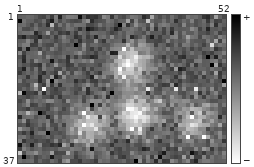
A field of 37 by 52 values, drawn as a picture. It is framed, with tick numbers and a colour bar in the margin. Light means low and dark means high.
Four dips sink into the field. Neither half mirrors the other. No single row or column stands out from its neighbours. The centre is the ninth with the lowest average. No seam splits the table. On average the colour sits 60% of the way up the scale.
